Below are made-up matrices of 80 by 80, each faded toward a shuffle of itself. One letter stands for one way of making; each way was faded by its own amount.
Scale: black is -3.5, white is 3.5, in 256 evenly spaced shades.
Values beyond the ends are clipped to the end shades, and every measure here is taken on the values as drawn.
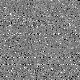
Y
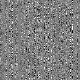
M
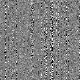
M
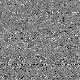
Y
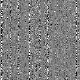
M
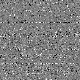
Y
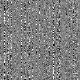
M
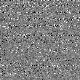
Y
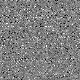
Y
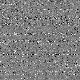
Y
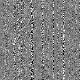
M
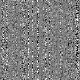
M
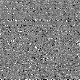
Y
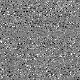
Y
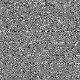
Y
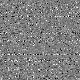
Y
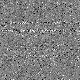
Y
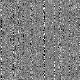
M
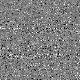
Y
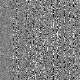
M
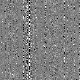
M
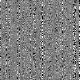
M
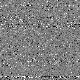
Y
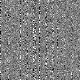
M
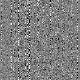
M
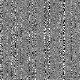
M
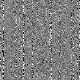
M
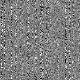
M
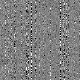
M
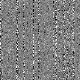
M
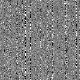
M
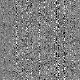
M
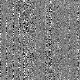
M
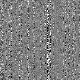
M
